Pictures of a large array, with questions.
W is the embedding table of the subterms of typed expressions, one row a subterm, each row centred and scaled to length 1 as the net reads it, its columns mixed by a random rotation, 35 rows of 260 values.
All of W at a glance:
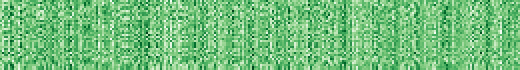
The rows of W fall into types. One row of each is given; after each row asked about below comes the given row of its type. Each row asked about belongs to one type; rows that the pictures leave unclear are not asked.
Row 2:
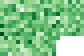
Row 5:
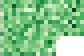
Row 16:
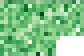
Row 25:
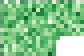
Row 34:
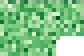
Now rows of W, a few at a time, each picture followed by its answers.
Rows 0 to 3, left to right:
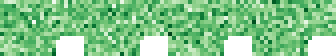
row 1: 16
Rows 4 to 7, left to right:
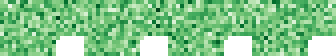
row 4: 34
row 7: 2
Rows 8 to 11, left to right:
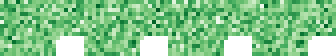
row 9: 5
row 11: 5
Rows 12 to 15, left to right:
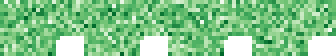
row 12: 25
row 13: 16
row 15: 16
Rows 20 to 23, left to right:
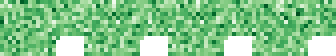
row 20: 34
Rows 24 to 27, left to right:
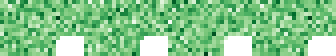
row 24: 34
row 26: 16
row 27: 34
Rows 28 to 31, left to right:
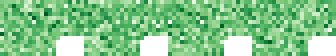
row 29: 25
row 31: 16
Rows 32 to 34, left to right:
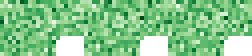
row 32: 34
